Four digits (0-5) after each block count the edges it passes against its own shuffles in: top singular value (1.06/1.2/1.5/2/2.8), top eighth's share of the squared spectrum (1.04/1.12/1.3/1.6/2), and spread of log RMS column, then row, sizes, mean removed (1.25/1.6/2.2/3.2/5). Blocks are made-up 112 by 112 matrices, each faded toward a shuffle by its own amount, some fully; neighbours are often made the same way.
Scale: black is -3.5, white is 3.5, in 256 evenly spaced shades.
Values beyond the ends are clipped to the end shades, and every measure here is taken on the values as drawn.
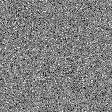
0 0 0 0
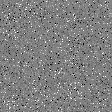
2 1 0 0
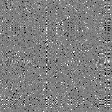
5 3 2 2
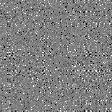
4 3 2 2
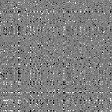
5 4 3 3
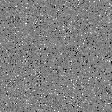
3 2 1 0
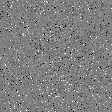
2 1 0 1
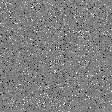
3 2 1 0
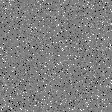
0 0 0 0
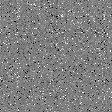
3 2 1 1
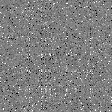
4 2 2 1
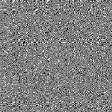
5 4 2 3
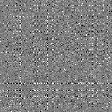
5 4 3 3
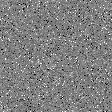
0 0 0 0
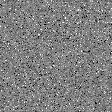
2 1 0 0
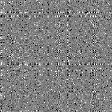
5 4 3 3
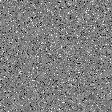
3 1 0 0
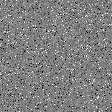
0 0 0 0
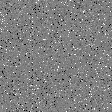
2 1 0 0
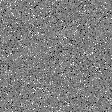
0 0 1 0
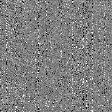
2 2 3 0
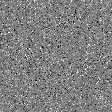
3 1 0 0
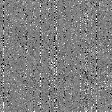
3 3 3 0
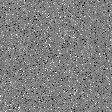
0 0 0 0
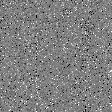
1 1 1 0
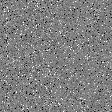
0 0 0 0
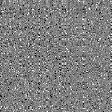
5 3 2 2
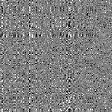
5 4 3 3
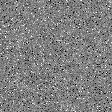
2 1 0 0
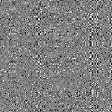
5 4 3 2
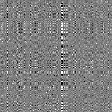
5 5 4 3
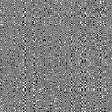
5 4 3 3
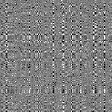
5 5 4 3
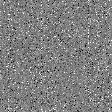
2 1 2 0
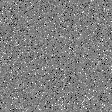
1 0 0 0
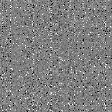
4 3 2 1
